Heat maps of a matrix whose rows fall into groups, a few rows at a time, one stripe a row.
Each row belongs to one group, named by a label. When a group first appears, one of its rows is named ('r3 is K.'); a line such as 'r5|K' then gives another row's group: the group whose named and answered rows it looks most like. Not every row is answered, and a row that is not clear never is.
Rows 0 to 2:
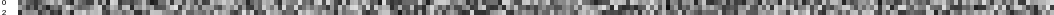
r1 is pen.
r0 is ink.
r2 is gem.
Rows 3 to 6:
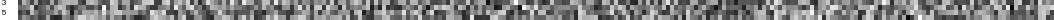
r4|ink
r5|gem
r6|gem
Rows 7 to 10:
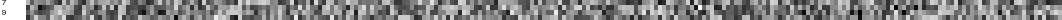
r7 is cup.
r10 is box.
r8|ink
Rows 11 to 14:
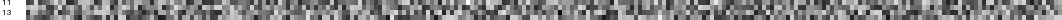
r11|box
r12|pen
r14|ink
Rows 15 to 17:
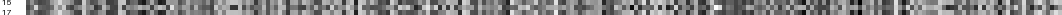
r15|ink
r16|box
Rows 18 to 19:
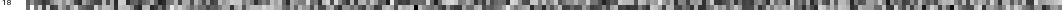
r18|ink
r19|cup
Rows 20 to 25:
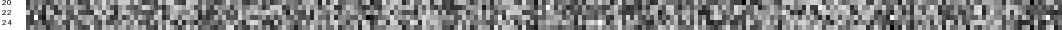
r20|gem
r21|cup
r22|cup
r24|gem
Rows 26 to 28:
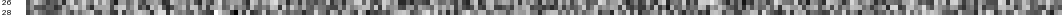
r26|pen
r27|pen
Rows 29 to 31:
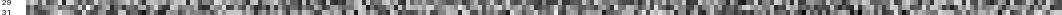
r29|pen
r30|box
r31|ink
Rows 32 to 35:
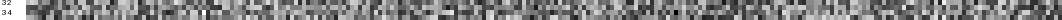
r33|gem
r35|cup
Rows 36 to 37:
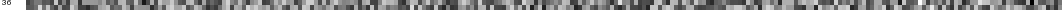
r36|gem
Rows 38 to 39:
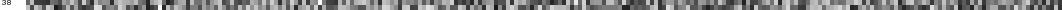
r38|pen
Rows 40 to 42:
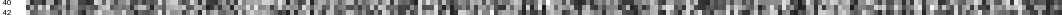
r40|cup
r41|cup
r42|cup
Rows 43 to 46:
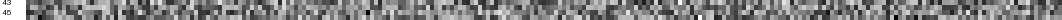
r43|pen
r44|gem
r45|box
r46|ink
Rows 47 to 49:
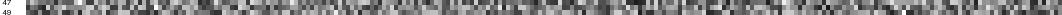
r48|box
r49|gem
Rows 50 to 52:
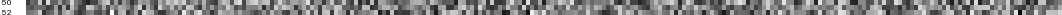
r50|cup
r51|gem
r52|ink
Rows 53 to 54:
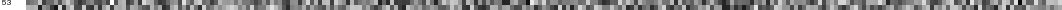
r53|ink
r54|pen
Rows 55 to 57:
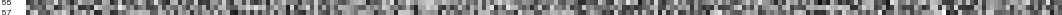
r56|cup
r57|box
